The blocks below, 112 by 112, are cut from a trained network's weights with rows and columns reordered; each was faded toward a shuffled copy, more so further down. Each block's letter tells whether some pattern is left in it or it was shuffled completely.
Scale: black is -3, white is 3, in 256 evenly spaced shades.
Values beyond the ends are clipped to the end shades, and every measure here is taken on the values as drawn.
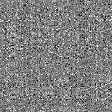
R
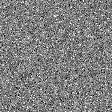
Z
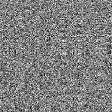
R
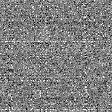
R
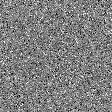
Z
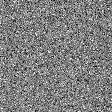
Z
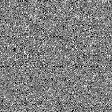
R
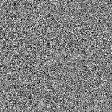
R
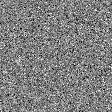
Z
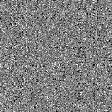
R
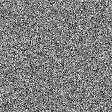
Z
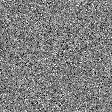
Z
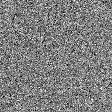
Z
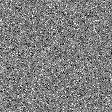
Z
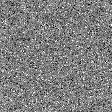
Z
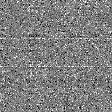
R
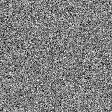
Z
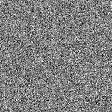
R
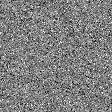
Z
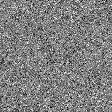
R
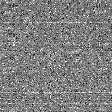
R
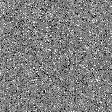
R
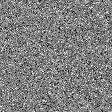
Z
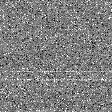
R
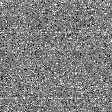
R
